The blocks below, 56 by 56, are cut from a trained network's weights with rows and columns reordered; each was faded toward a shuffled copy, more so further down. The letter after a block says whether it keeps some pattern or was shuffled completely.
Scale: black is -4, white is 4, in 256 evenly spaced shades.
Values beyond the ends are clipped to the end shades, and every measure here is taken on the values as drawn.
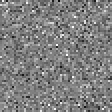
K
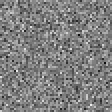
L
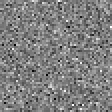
L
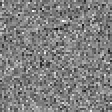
L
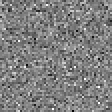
K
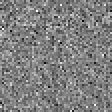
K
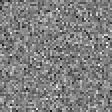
L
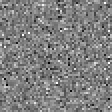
K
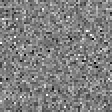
L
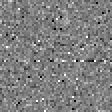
K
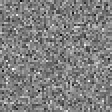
L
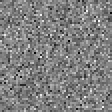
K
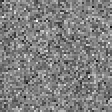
L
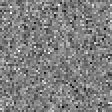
L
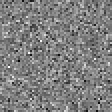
K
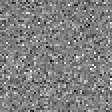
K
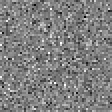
K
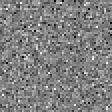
L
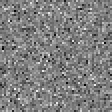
L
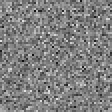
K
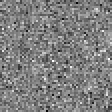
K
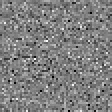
K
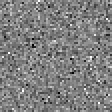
L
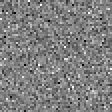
L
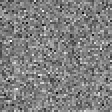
L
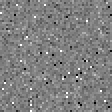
L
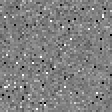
L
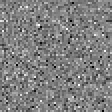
K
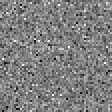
L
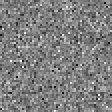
K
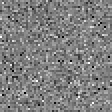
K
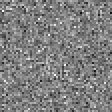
L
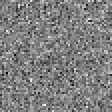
K
